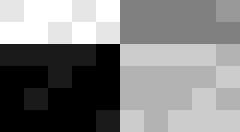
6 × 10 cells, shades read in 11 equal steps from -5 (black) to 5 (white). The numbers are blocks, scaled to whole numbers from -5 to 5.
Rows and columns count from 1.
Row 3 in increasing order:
-5 -4 -4 -4 -4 2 3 3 3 3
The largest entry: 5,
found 6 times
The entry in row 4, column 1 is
-5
